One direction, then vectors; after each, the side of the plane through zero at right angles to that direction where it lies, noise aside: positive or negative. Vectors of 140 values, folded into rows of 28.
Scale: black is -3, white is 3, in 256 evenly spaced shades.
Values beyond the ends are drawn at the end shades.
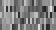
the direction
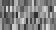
negative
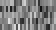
positive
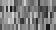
positive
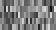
negative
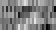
positive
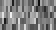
positive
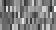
negative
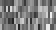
negative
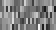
positive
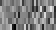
positive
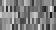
positive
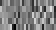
positive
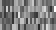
negative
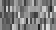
negative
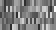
negative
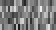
negative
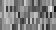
positive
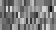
negative
